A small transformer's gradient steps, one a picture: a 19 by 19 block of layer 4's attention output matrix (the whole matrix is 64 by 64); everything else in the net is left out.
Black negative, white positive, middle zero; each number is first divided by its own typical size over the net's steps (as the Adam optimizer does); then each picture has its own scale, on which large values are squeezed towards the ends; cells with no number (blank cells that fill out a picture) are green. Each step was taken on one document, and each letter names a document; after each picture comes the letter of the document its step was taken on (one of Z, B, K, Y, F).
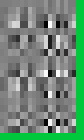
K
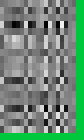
K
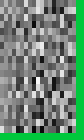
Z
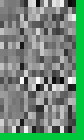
Z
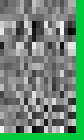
Z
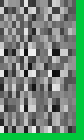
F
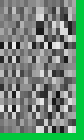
F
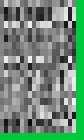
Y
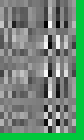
K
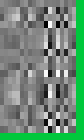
K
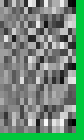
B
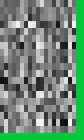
Y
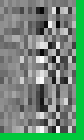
K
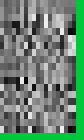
Z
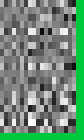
B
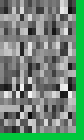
Y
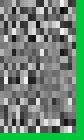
B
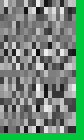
F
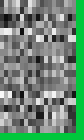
Y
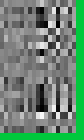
K
